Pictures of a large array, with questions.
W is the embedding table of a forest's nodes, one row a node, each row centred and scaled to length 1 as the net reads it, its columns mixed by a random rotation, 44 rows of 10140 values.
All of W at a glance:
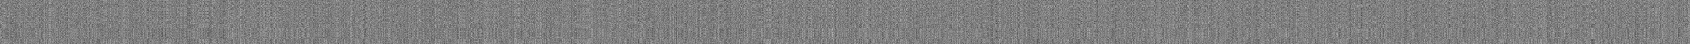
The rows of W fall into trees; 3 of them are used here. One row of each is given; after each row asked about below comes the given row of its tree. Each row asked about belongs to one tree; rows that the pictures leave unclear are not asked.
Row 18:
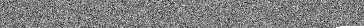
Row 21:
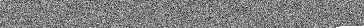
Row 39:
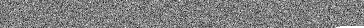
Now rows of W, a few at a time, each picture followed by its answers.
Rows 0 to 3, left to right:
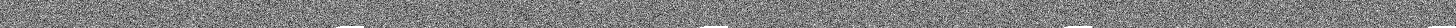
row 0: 39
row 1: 18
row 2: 39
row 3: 39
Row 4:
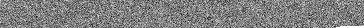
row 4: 21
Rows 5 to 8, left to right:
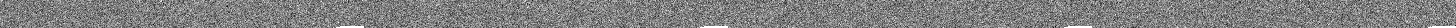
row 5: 18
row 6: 18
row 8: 39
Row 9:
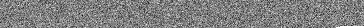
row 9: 39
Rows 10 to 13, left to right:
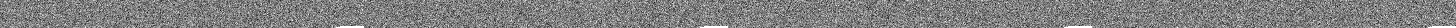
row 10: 39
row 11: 18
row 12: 39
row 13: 39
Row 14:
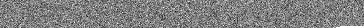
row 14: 18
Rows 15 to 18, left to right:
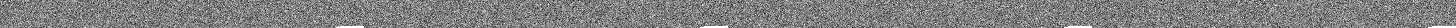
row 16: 21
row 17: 18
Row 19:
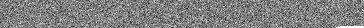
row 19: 39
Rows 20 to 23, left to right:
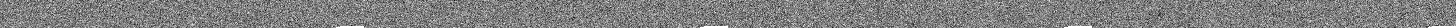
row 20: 39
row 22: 18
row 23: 21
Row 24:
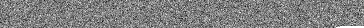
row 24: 39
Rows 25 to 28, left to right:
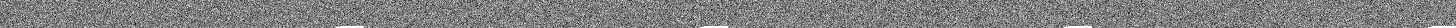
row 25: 39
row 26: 39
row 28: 18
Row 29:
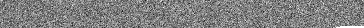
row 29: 18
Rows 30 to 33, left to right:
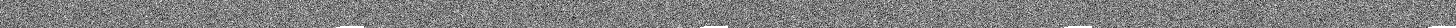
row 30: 18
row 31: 21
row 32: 18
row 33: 18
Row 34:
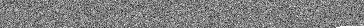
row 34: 18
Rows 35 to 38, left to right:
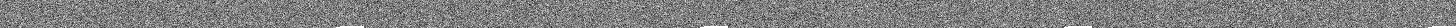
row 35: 18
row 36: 18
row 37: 21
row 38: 18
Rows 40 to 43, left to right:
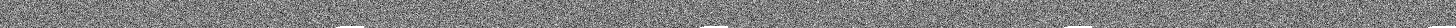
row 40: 39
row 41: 39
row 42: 39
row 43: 39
